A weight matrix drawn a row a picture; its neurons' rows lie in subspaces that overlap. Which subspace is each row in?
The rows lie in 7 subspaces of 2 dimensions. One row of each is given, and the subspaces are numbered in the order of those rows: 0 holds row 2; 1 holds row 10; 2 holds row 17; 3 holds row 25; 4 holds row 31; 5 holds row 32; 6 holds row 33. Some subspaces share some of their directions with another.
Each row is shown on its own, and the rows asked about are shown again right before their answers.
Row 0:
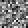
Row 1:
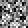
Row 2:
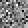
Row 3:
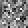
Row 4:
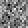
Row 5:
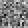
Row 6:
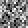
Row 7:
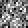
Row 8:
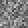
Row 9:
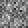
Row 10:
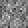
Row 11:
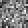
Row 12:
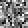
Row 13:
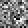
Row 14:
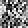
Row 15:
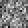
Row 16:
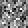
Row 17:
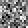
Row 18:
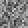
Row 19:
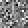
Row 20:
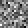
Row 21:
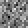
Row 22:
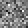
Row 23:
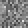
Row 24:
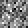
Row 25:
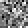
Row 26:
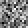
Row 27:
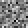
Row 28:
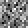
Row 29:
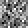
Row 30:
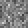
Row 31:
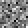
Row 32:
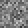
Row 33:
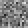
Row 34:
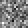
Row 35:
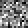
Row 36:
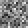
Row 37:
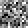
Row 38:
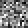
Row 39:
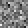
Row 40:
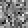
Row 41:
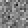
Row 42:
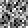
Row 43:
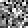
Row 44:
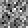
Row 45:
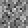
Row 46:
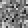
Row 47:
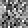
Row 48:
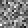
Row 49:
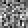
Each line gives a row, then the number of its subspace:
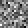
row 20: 2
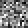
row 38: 6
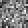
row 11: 1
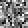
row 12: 3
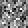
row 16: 5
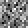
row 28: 0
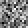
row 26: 1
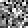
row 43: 3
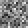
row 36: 6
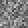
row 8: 2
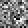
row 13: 5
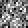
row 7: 1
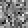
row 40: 3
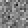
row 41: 0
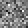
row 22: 0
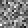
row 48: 2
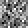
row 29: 4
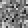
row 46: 1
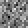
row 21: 0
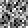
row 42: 5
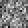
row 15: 1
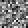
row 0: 4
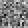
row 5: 6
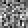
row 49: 6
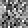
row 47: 4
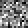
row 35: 6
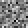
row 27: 4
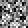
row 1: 2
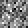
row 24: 3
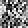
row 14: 4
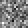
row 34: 1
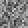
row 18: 2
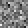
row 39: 2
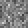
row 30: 3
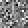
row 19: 0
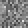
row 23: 4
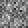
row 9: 5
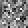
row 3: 5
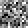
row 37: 6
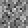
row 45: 5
